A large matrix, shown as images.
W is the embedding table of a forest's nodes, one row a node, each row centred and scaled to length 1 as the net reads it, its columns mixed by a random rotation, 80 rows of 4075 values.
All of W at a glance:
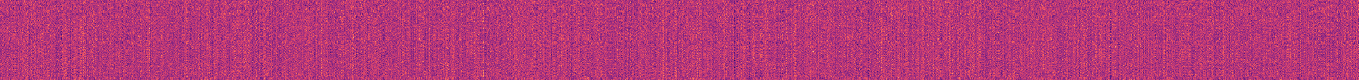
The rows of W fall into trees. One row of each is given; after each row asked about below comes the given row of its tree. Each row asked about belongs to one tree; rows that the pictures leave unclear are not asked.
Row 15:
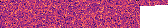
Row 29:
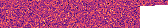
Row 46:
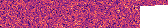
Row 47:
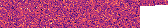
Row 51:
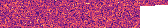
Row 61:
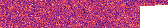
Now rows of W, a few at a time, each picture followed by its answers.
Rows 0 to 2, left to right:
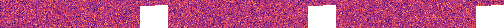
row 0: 15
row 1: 61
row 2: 61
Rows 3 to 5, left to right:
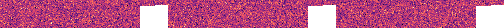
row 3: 47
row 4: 46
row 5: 51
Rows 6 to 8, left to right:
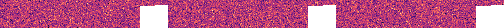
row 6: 29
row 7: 15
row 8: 15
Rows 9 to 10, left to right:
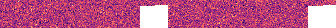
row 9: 15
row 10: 47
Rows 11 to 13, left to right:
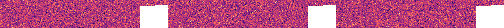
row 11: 47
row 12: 47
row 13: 46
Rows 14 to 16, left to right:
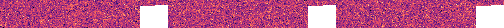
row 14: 46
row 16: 61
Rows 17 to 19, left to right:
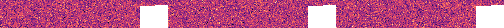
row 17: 61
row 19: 61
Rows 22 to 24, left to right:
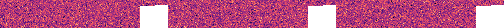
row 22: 29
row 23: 61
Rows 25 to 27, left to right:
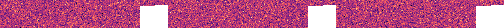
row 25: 51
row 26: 29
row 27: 47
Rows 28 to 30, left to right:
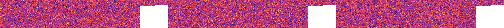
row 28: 47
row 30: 15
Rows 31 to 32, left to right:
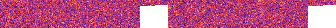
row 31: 29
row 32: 47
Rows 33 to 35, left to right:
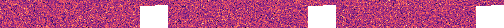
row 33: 61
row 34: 29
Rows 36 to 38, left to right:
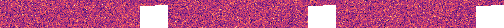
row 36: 61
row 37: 29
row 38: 29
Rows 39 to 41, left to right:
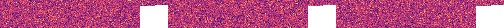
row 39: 29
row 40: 61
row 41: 47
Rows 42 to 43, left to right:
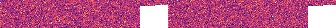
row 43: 47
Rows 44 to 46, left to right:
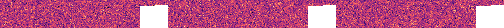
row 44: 15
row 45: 61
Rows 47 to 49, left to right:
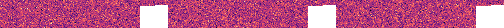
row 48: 29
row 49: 61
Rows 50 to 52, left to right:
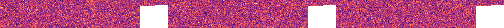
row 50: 47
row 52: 61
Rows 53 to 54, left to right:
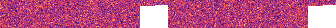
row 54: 61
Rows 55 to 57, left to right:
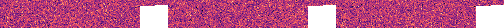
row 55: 29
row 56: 61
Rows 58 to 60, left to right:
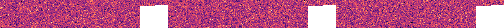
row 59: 15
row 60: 47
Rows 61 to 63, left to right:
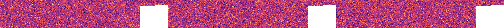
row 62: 47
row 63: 29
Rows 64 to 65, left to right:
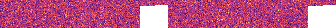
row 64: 15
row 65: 29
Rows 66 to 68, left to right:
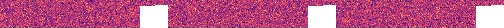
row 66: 61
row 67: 47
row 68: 15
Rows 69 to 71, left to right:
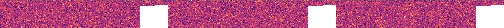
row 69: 29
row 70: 47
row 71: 46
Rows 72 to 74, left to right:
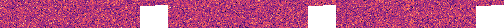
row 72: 47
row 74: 46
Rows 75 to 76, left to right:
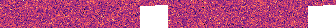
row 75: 47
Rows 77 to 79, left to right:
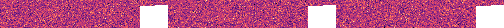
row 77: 29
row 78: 29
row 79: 29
